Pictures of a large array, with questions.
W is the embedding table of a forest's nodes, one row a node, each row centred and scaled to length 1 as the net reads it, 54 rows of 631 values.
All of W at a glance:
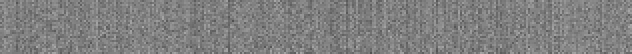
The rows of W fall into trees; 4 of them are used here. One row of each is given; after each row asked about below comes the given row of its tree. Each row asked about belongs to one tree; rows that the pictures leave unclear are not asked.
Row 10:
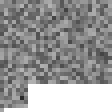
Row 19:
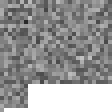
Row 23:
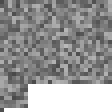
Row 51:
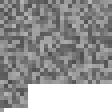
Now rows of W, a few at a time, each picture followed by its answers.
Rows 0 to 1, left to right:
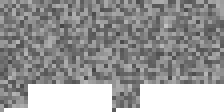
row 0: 51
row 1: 23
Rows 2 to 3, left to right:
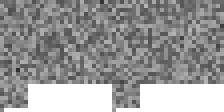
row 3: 19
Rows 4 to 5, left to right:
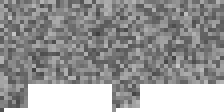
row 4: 23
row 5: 51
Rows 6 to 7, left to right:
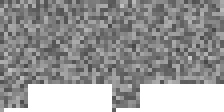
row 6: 19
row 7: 23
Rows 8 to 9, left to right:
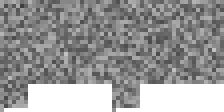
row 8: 51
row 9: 10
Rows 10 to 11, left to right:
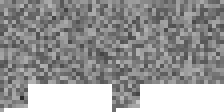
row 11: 51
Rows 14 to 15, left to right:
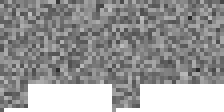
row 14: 23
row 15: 19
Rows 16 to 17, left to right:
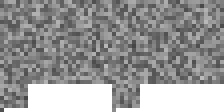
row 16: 23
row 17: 10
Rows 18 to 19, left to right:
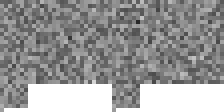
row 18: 10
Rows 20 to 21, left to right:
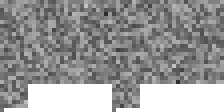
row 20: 51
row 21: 51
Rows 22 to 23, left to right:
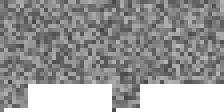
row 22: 10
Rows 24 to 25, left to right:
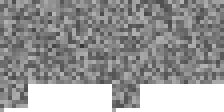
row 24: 10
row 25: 51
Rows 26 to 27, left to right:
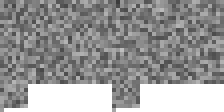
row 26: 10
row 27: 10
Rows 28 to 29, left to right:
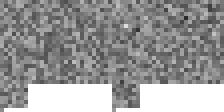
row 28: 10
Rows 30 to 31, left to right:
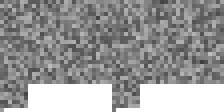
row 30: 51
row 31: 51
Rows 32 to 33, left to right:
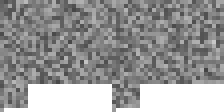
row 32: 10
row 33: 51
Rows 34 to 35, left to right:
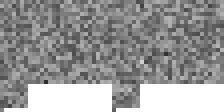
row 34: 51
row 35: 23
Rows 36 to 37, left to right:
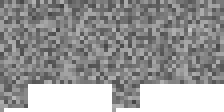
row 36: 19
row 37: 19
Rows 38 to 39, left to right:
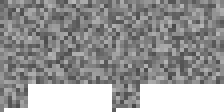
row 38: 10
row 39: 23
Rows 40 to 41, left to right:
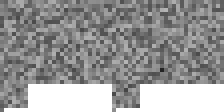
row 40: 10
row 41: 19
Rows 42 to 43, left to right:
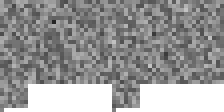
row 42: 10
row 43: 51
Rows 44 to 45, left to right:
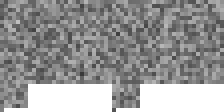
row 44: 10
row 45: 23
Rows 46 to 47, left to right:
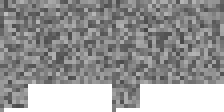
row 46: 10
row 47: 10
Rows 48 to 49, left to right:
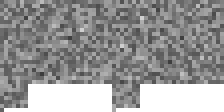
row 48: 23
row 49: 19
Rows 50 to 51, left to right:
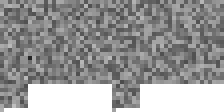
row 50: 19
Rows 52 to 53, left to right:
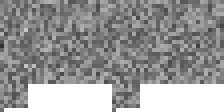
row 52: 23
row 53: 23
